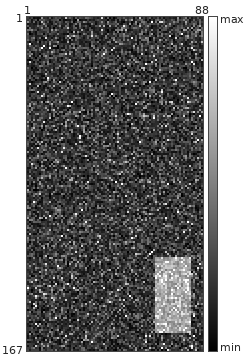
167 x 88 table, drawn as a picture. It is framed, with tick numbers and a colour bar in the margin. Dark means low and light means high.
The ninth with the highest average is the bottom right. The values are skewed, with a long tail toward high values. Neither half mirrors the other. No single row or column stands out from its neighbours. In the bottom right lies a patch that is higher than the rest.
